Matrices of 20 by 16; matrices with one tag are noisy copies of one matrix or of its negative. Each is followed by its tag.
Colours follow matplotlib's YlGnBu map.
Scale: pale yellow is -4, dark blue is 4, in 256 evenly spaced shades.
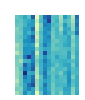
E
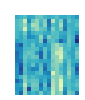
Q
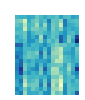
Q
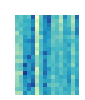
E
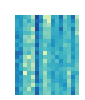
E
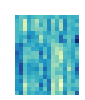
Q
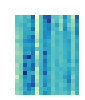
E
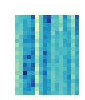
E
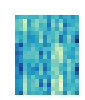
Q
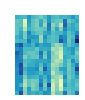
Q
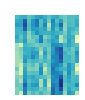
Q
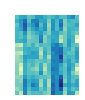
Q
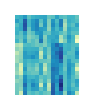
Q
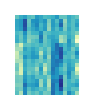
Q
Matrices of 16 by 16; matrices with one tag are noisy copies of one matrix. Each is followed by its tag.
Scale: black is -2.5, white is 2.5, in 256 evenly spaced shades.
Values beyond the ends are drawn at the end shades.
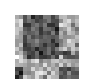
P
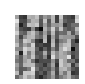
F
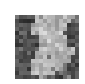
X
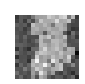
X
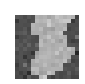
X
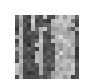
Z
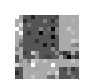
P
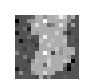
X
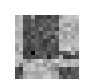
P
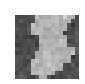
X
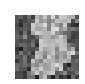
X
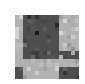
P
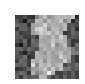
X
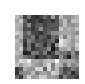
P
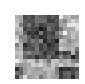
P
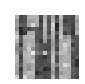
F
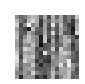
F
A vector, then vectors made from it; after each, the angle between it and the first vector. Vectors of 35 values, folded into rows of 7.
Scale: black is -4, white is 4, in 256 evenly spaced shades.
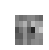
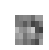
nearly opposite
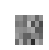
partly opposed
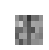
partly aligned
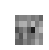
nearly parallel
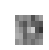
nearly opposite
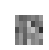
partly opposed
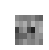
nearly parallel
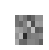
partly opposed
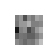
partly aligned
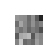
orthogonal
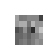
nearly parallel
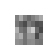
nearly opposite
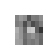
nearly opposite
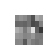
nearly opposite
